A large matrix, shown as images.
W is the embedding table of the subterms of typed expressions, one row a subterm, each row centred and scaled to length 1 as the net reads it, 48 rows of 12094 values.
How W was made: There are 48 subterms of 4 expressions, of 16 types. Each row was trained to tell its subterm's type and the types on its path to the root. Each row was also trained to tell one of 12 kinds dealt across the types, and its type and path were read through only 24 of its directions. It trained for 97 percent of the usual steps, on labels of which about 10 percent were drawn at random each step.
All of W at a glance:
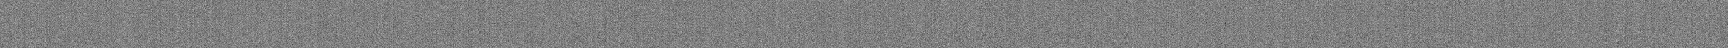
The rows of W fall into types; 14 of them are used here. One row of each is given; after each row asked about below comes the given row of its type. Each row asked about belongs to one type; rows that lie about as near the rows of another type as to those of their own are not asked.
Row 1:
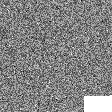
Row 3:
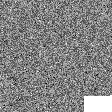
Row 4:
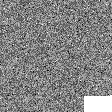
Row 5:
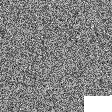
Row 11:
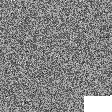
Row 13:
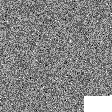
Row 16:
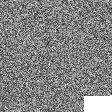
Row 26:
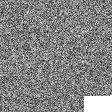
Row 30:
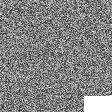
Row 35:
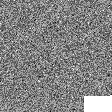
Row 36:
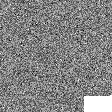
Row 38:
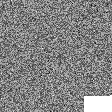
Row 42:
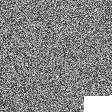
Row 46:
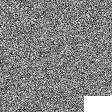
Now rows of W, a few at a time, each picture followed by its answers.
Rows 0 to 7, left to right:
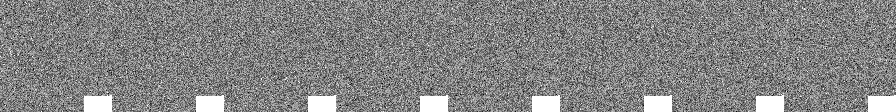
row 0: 13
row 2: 11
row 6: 38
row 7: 30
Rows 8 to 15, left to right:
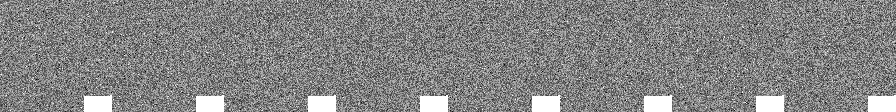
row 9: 1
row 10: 13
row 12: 5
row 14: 4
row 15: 11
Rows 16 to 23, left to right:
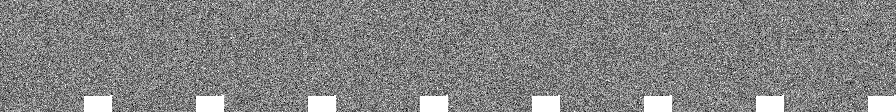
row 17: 46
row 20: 26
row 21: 13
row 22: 35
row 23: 26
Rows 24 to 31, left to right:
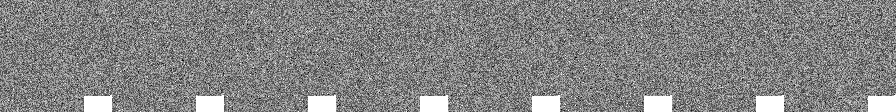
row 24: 3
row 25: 16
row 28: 30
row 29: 46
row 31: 3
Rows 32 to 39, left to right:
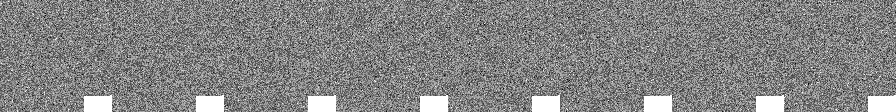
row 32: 38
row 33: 11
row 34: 42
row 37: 26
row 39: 36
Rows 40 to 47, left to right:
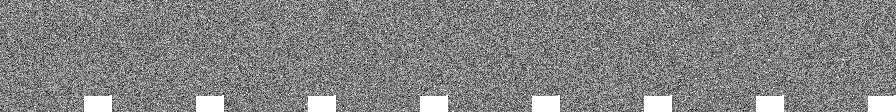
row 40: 3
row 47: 30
